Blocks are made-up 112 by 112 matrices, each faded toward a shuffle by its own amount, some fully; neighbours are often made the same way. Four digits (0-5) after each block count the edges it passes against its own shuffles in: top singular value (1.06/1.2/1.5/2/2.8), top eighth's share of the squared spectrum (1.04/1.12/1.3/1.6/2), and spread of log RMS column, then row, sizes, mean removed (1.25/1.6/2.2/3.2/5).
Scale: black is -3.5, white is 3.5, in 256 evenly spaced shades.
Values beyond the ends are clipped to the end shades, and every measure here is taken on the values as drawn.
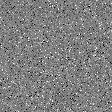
0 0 0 0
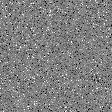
0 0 0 0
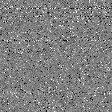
2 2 0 2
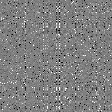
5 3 2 1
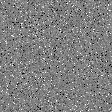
0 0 0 0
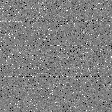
2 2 0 2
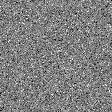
0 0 0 0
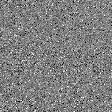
3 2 0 2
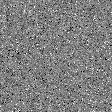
0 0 0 0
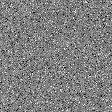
0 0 0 0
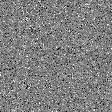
1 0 0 0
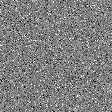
0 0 0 1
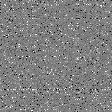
4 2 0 1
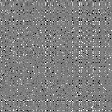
5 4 3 3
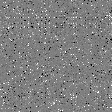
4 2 1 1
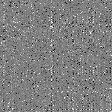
4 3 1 1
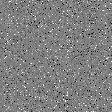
3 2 1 0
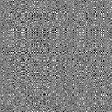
5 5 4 3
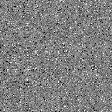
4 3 1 1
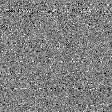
1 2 0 3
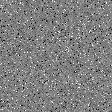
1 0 0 0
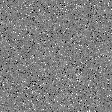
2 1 0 0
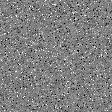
1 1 0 0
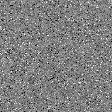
3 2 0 1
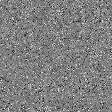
2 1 0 1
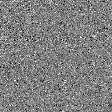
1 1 0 2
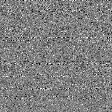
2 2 0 3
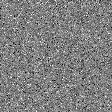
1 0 0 1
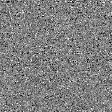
0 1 0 2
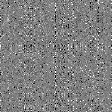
4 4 3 2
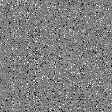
3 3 2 1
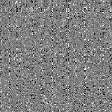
4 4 3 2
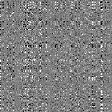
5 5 4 3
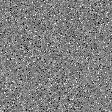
2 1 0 0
